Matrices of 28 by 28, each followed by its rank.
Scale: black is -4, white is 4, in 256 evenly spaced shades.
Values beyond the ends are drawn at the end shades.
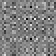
three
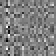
three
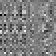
three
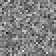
full rank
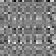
two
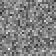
full rank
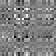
two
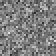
full rank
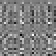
two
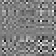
three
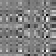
two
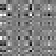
two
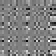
two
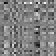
three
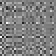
two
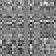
three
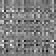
three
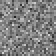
full rank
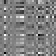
two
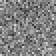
full rank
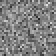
full rank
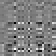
two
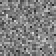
full rank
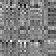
three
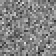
full rank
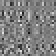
three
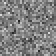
full rank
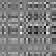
two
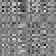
three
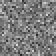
full rank
